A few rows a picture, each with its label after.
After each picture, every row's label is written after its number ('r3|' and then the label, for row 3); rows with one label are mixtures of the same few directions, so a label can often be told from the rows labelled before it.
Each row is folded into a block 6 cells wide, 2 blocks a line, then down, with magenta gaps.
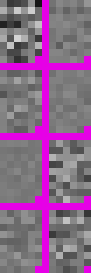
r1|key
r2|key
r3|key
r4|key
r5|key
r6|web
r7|web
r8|key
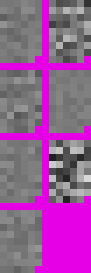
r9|web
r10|key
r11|key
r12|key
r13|web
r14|web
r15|web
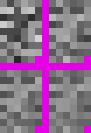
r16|web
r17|web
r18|web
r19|web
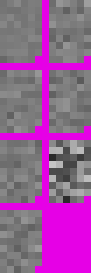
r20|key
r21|key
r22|key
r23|web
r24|key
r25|web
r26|web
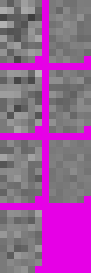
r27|web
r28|web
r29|key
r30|web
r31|web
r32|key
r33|key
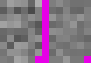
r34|key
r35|web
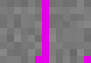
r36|key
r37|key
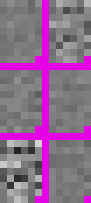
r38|key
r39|key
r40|web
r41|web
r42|key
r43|key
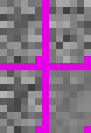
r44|web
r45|key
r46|web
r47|web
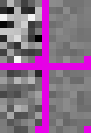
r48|web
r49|web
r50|key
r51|web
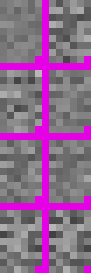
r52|key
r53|web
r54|key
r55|web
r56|web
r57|web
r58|web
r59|web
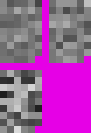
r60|key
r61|key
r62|web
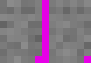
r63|web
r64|key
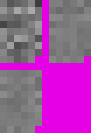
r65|key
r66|web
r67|web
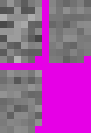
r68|web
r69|key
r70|key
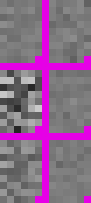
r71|web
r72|key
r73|web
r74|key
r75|web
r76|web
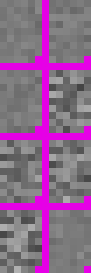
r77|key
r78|web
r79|web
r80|web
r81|web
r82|web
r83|web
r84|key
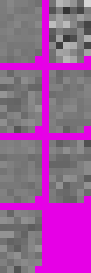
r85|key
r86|key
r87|web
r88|key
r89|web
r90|key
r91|web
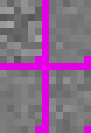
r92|web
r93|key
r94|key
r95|key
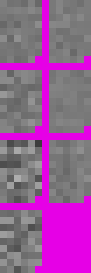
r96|key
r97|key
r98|web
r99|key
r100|key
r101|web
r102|web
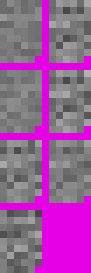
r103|web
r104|key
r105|web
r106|key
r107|key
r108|key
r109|key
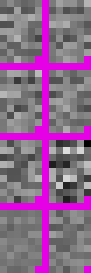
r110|web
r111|key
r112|key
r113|web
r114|web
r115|key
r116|key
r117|web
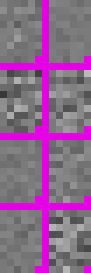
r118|key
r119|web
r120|key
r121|key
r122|key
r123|web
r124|web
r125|web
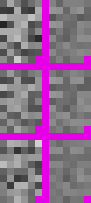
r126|web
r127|web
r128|web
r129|web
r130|key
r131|web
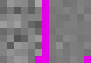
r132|key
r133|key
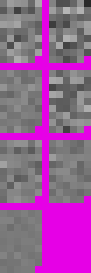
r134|key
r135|key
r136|web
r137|web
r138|key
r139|web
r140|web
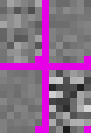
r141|key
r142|key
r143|key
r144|web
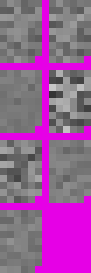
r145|web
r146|web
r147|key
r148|web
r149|web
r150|key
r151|web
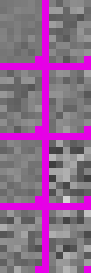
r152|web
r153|web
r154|web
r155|key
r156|web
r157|web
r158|web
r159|key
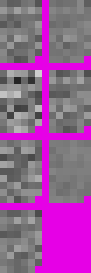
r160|key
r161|key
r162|key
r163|key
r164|web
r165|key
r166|key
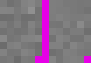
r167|web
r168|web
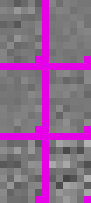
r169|key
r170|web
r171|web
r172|key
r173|key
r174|key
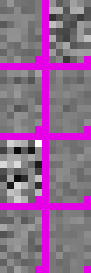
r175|web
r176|web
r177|key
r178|key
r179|key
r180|web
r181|web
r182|key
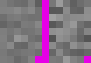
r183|key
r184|web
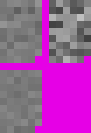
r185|key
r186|web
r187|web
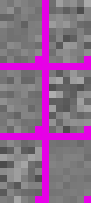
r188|web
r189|key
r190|web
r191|web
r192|web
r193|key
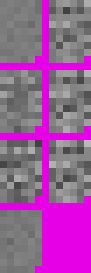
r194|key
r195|key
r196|web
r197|key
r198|key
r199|key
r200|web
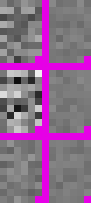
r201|web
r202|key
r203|key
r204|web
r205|web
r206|key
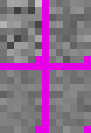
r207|key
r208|web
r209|web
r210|web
